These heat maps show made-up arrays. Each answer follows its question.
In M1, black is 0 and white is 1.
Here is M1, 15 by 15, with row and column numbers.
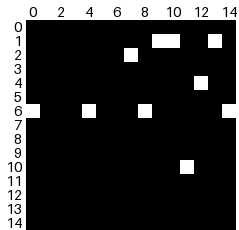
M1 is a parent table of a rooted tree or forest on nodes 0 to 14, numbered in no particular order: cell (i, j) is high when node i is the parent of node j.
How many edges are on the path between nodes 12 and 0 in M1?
3
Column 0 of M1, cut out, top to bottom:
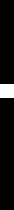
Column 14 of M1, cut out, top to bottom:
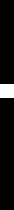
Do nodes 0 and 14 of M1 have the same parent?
yes
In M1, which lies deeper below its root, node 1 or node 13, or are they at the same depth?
node 13
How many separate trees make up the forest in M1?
5
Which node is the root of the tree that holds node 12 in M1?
6
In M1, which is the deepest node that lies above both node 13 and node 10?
1
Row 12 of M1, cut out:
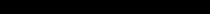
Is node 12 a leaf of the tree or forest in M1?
yes
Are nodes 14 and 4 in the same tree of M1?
yes
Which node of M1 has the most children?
6
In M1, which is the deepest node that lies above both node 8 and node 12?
6
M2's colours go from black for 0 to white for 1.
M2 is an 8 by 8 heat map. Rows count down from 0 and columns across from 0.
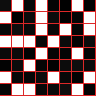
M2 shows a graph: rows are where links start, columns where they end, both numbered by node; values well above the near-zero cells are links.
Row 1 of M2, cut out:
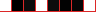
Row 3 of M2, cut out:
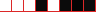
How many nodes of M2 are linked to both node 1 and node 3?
1
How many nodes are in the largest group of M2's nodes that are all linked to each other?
3
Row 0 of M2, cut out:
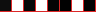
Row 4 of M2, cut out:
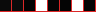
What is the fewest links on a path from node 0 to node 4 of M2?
2
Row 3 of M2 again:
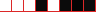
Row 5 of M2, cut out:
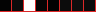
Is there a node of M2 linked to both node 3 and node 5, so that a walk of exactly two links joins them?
yes
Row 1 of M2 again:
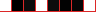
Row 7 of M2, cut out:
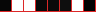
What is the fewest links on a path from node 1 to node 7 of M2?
1
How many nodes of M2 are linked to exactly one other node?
1
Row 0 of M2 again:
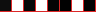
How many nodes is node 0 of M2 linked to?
3
